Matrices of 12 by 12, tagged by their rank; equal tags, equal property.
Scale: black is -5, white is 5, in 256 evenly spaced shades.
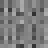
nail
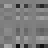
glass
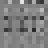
nail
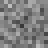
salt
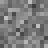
salt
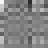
nail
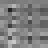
nail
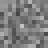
salt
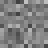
nail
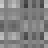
glass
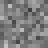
salt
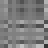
glass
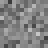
salt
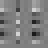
glass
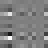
glass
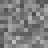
salt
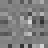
nail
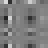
glass
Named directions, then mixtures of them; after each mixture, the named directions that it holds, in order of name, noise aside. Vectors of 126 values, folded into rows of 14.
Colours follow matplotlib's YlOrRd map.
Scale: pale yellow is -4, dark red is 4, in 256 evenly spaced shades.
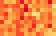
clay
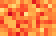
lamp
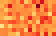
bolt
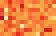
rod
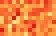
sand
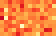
rod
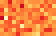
rod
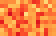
lamp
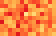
clay, lamp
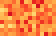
bolt, lamp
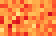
sand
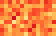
rod, sand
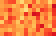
clay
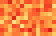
rod, sand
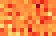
bolt, sand
